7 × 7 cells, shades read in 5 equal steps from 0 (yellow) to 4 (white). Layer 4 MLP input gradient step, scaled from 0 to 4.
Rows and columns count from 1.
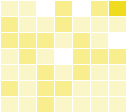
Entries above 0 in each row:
6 7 7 7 7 7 7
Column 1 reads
3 2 2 3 3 2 3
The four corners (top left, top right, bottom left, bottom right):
3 0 3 3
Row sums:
18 19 18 18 19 18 20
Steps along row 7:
same down up same same same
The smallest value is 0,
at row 1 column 7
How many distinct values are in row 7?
2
